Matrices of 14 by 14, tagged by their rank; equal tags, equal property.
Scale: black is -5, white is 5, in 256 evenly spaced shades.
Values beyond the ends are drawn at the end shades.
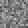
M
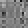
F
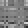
F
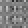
F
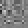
F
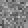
M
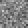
M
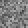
M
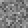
M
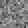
M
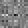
F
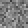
M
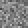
M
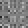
F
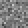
M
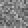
M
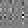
F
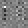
F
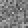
M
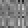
F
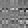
F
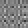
F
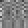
F
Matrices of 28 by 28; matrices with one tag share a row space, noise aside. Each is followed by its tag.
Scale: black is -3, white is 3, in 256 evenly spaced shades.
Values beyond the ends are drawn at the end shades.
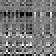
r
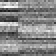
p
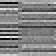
p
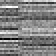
p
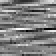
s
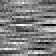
s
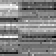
p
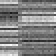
p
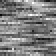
s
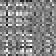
r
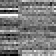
p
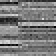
p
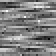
s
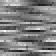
s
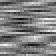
s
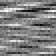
s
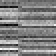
p
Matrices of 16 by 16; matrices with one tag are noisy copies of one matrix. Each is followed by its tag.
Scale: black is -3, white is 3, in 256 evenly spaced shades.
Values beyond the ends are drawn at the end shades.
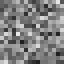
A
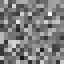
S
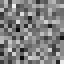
S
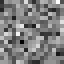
A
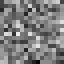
A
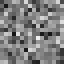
A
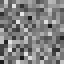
S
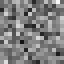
A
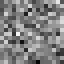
A
